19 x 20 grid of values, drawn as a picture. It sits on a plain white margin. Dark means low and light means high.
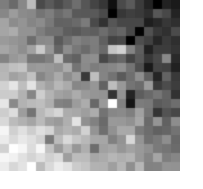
Ninth with the lowest average: top right. Mirror symmetry: none. Grain: fine. Slope: up to the bottom left. Odd rows or columns: none. Ninth with the highest average: bottom left. Stripes: none.
